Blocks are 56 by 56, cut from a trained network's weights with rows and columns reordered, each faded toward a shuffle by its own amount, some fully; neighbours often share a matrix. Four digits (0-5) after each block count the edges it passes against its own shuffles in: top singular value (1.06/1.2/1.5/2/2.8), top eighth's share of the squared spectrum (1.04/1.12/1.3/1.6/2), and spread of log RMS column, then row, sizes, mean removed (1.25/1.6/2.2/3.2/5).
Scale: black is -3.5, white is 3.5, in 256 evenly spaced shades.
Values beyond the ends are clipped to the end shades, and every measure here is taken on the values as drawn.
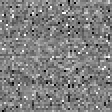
1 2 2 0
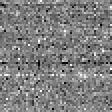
3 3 2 1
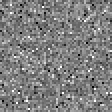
0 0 0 0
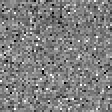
0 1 0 0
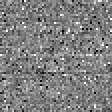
1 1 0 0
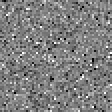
0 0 0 0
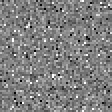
0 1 0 0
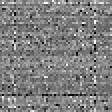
3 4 2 2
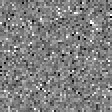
0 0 0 0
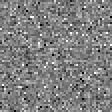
1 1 0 0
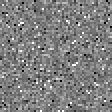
0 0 0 0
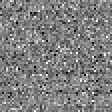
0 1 0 0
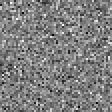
0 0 0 0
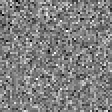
0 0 0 0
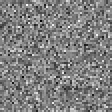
2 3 0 2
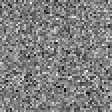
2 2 0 0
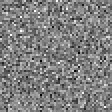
1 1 0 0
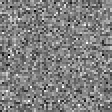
2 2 0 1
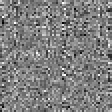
3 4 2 2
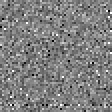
2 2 0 1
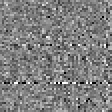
3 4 1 2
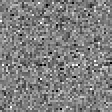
2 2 0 1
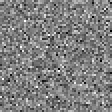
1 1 0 0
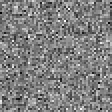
2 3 0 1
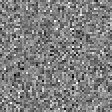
2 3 2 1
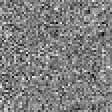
2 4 2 1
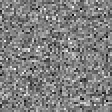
2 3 0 1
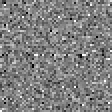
2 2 0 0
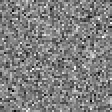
1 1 0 0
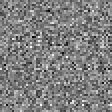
3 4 0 2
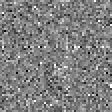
2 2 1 1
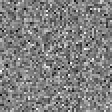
2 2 0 0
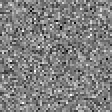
0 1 0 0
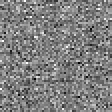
2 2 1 0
